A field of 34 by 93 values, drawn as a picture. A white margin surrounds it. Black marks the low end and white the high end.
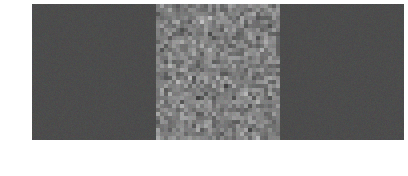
The table splits into one row of 3 panels. Panel 1,1: low, flat. Panel 1,2: middling, fine-grained. Panel 1,3: low, flat.
